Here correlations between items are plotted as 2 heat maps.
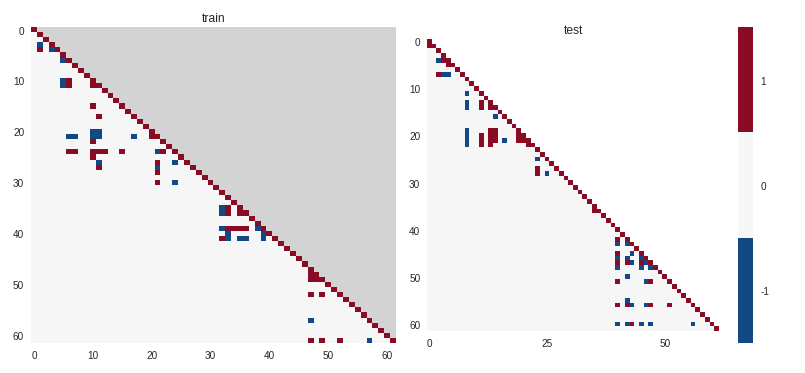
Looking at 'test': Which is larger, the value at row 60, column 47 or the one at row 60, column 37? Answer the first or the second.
the second
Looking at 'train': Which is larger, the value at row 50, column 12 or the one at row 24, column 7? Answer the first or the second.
the second
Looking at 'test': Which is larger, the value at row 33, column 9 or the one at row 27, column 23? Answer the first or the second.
the second
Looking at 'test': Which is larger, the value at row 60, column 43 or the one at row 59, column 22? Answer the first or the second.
the first
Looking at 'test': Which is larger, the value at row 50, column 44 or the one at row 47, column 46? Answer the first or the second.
the first
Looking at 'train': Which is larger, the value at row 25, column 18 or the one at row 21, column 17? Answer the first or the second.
the first
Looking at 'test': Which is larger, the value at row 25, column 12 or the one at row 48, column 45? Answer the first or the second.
the first
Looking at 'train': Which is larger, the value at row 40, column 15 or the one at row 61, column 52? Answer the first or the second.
the second
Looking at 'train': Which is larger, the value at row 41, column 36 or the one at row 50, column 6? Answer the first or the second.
the second
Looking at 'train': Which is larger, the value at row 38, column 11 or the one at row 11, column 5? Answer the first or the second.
the first
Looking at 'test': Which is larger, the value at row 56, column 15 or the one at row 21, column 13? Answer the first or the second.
the second
